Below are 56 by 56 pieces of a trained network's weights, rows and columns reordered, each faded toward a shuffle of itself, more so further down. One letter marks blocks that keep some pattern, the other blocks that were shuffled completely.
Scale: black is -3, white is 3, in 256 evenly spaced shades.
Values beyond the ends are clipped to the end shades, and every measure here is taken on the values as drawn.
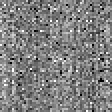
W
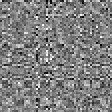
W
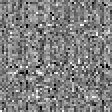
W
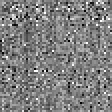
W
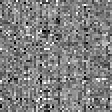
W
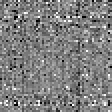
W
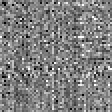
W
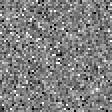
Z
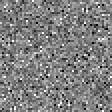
Z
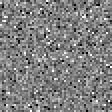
Z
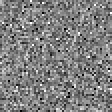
Z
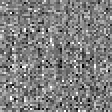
W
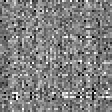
W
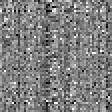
W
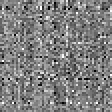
W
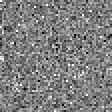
Z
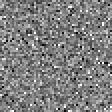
Z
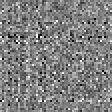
W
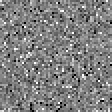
Z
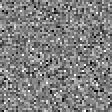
Z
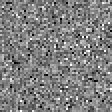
Z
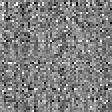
W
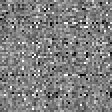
W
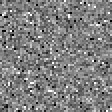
Z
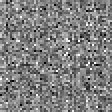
W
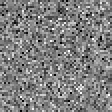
Z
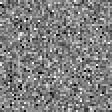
Z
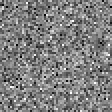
Z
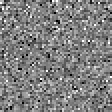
Z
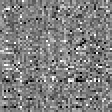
W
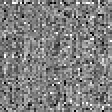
W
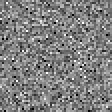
Z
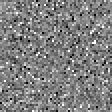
Z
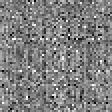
W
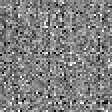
W
